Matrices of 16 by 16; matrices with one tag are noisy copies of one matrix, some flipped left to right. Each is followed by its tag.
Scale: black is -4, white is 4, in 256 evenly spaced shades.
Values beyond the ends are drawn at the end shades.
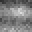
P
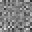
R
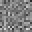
R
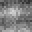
P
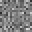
R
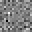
R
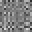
R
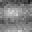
P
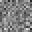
R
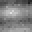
P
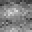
P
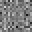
R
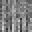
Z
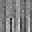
Z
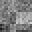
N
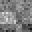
N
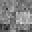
N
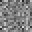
R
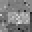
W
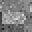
W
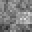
N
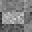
W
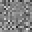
R
